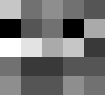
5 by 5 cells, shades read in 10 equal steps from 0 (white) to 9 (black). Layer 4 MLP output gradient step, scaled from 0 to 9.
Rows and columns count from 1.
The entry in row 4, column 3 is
7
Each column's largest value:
9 7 7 9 7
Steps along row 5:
up same down up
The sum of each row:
22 32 13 31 25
